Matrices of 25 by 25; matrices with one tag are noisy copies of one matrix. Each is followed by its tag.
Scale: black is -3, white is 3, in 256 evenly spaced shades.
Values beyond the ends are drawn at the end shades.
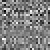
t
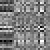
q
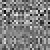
t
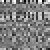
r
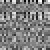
r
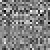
t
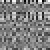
r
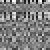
r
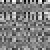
r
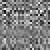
t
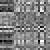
q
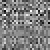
t
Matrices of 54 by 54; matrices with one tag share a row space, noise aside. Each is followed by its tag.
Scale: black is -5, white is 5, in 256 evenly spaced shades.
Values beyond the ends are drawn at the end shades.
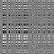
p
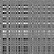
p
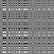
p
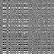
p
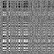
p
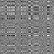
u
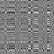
u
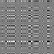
u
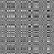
u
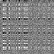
p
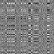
u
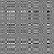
u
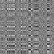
u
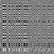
p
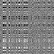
p
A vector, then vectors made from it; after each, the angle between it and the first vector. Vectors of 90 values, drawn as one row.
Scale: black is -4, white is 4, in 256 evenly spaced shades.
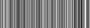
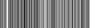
partly aligned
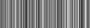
partly aligned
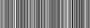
partly aligned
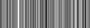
partly opposed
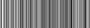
partly opposed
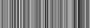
partly aligned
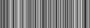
nearly opposite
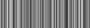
partly opposed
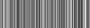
nearly parallel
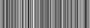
partly opposed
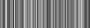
partly opposed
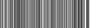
nearly parallel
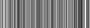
nearly parallel
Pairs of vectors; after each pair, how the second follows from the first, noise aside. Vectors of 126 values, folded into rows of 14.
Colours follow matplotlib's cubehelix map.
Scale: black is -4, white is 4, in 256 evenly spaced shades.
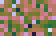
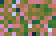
sign-scrambled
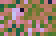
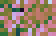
sign-scrambled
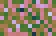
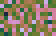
wrapped around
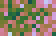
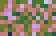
sign-scrambled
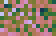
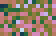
wrapped around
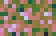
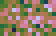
wrapped around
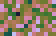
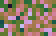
wrapped around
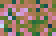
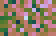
wrapped around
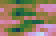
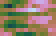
wrapped around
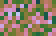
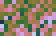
wrapped around
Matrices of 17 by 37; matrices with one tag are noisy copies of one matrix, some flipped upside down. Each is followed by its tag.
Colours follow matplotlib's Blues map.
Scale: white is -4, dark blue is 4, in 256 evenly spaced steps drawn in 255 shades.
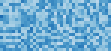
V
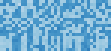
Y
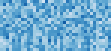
Y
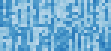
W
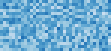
V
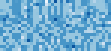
Y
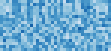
Y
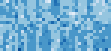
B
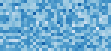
V
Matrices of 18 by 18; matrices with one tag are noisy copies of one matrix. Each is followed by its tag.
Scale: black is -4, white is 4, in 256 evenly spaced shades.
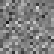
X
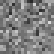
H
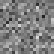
X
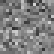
H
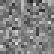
H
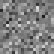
X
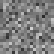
X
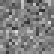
H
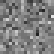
H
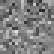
H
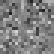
H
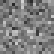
H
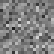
X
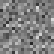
X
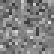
H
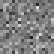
X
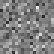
X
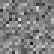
X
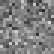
H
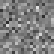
X
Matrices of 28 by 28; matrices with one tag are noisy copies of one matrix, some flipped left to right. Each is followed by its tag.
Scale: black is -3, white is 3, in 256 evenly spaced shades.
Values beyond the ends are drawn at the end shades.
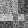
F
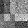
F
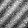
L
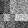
F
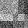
F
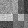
F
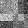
F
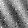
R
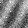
R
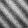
L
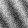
R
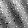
R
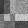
F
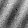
R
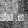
F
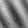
R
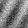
R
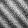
L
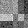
F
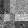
F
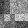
F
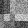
F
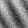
R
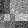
F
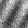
R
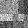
F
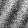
R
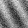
R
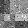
F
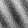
R
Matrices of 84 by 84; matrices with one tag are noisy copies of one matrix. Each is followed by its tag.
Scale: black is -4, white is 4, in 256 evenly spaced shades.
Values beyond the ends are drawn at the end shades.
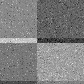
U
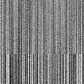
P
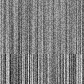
P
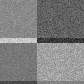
U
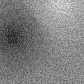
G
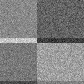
U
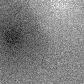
G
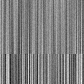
P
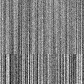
P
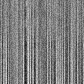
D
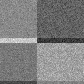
U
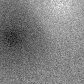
G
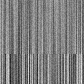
P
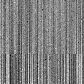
P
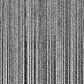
D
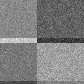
U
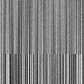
P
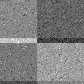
U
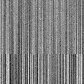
P
